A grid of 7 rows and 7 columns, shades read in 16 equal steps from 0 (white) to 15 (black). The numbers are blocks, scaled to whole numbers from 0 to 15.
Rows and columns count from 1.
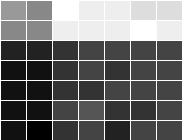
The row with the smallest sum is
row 2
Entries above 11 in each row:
0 0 3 4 4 4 4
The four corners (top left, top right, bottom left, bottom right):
6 2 14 11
